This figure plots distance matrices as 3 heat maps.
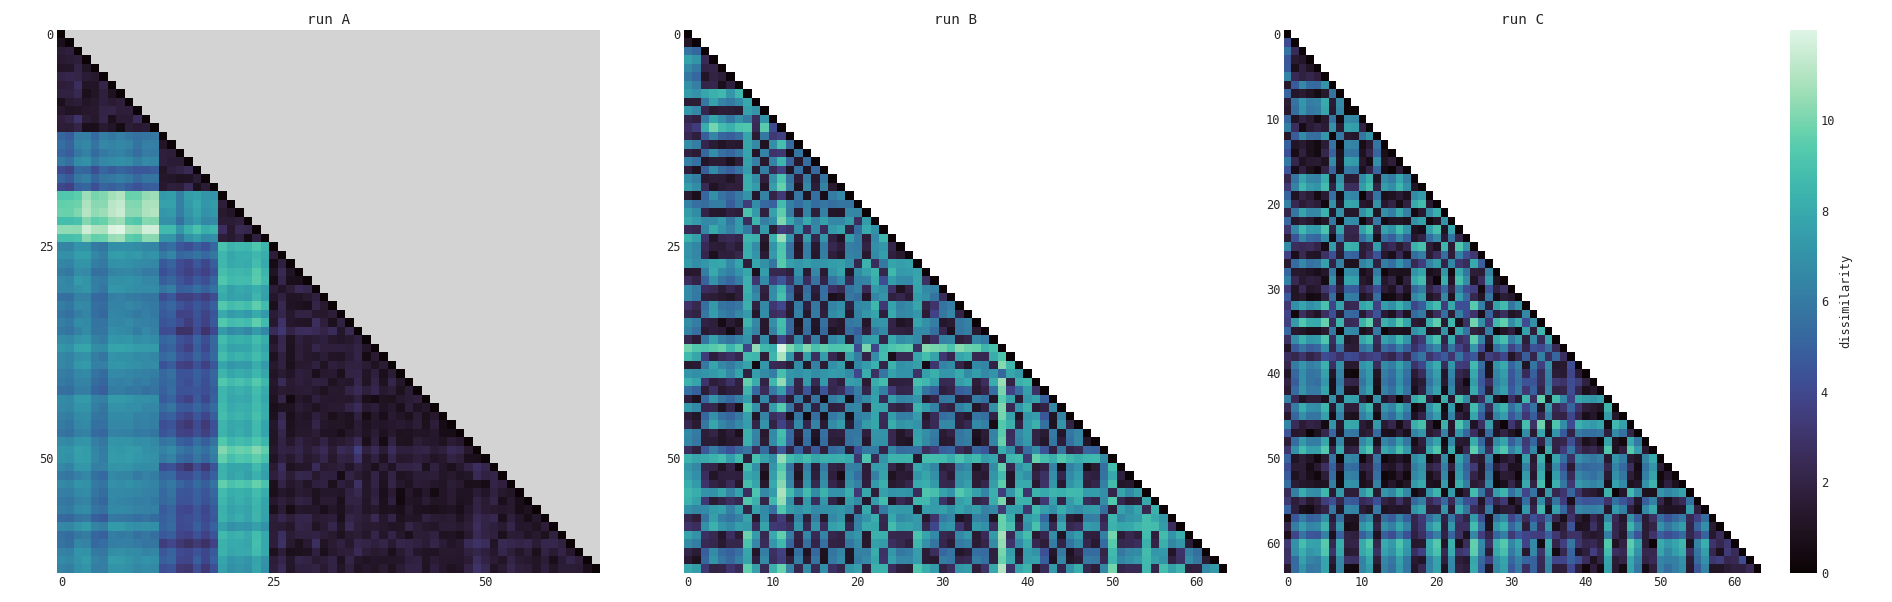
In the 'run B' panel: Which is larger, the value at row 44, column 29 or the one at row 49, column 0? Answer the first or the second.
the first
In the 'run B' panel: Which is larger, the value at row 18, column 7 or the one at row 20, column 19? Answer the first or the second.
the first
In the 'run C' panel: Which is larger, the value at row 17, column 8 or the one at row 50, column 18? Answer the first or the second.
the second
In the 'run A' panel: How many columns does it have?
64
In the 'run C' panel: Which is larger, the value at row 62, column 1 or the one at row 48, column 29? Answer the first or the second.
the second
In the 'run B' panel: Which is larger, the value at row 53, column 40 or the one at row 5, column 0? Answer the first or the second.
the first
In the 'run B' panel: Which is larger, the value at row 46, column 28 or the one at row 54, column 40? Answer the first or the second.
the second
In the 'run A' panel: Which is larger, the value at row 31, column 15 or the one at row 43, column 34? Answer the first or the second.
the first
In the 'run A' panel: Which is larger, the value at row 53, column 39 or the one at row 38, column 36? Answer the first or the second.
the first
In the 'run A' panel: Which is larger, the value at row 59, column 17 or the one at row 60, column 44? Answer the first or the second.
the first
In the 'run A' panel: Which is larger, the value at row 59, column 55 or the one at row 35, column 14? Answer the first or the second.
the second
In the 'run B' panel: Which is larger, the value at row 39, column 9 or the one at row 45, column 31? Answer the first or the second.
the first
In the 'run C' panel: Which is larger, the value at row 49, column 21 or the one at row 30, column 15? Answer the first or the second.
the second
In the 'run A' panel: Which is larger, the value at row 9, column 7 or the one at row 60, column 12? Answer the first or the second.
the second
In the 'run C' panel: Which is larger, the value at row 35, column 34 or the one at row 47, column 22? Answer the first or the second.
the first
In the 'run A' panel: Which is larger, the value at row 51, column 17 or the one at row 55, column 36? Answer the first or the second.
the first
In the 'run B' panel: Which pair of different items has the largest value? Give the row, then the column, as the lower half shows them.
37, 11
